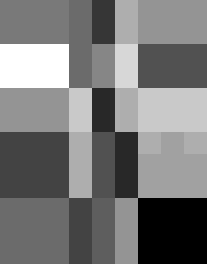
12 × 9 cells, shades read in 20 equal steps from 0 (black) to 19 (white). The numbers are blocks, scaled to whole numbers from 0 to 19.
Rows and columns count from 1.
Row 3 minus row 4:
0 0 0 0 0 0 0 0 0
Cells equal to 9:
6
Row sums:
85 85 109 109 109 109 75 73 73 47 47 47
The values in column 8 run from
0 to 15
